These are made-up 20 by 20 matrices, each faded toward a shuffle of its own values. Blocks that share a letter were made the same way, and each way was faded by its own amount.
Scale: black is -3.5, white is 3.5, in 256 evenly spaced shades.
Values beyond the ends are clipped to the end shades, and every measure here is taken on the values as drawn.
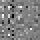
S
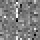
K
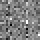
K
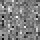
K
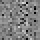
K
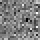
K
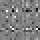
S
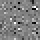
S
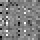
S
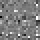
S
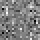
K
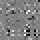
S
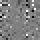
S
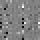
S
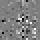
S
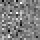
K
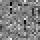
K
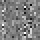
K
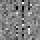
K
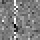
K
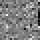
K
